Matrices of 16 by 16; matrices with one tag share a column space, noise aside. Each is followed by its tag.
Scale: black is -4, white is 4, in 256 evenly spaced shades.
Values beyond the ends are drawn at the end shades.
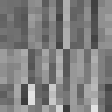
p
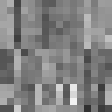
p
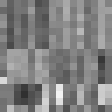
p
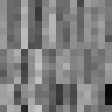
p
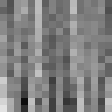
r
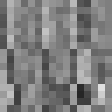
p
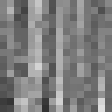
r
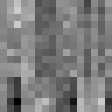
r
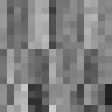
p
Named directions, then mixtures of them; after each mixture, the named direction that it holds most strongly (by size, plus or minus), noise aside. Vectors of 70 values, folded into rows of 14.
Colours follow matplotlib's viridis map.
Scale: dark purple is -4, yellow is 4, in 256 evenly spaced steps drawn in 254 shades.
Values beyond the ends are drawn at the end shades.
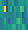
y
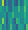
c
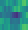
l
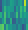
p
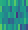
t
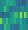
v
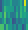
p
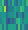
y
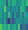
t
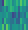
c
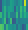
p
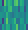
c
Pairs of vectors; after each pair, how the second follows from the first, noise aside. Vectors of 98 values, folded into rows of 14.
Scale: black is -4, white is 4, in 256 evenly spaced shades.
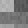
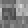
wrapped around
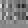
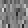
shuffled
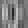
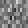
shuffled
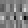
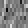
shuffled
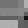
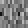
shuffled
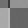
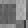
wrapped around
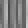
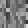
sign-scrambled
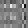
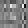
copied
